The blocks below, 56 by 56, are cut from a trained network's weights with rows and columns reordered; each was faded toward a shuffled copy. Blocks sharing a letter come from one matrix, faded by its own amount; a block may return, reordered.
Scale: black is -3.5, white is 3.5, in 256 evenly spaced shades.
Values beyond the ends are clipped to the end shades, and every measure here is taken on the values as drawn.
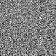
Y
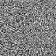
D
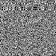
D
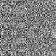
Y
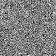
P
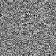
Y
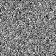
P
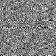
D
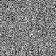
Y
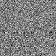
D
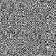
Y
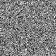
P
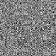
Y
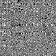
P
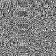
Y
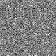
D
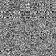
D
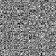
Y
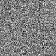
Y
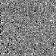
P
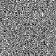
Y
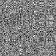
Y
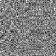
Y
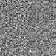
Y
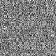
Y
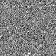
P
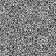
Y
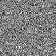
D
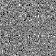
P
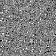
P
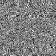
D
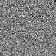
D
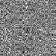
Y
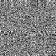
D
